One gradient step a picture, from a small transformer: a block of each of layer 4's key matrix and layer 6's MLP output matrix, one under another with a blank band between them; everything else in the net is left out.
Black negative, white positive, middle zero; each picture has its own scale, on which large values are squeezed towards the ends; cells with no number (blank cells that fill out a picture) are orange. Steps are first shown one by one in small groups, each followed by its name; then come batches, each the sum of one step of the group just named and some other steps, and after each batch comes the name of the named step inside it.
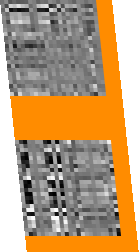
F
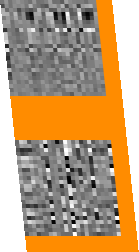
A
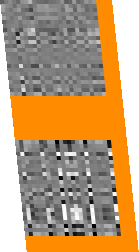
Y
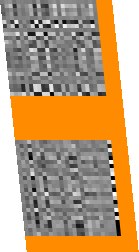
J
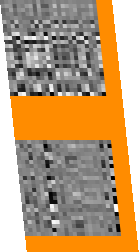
J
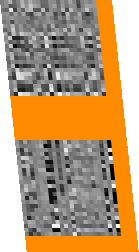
A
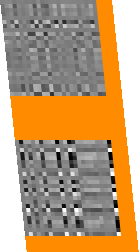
J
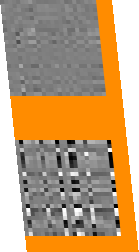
Y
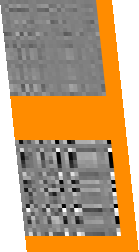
F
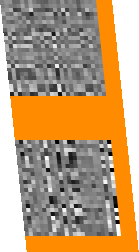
A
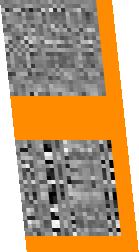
A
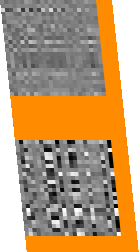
Y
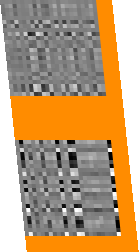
J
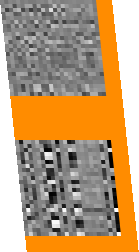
J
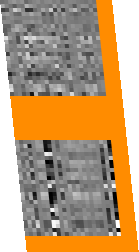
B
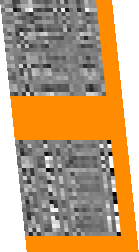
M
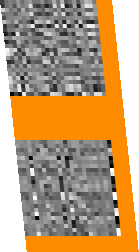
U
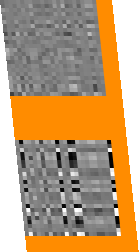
U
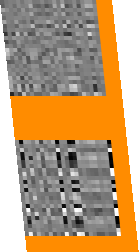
U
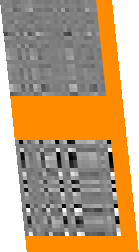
M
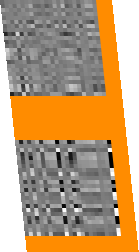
U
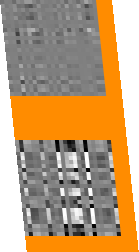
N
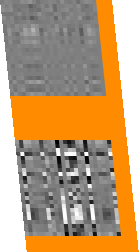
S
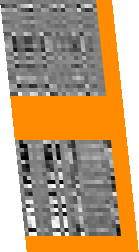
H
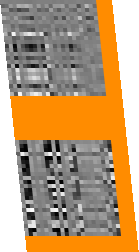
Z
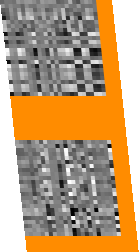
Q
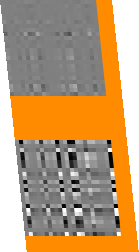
N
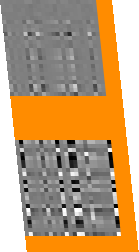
S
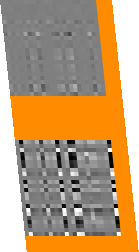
S
